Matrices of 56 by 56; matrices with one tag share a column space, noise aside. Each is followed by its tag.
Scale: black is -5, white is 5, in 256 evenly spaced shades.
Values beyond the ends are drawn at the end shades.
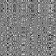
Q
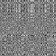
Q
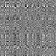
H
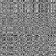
Q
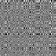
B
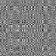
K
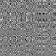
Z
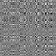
Z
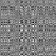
K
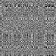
H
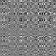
Z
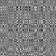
K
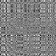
Q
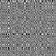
B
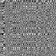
B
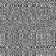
H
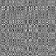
K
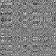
Z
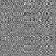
Z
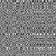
B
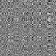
Z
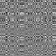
Z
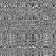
H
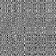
Q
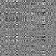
Z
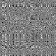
H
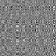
K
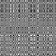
Q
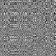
Z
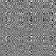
Z
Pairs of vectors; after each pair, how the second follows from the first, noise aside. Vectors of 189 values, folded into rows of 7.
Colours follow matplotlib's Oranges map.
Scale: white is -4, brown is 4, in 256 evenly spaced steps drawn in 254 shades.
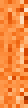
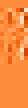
partly zeroed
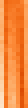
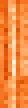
wrapped around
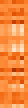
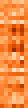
negated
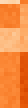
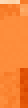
partly zeroed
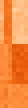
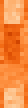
wrapped around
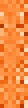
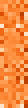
negated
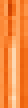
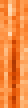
negated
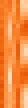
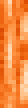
wrapped around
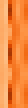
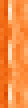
negated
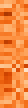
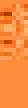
partly zeroed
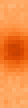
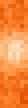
negated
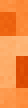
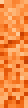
shuffled
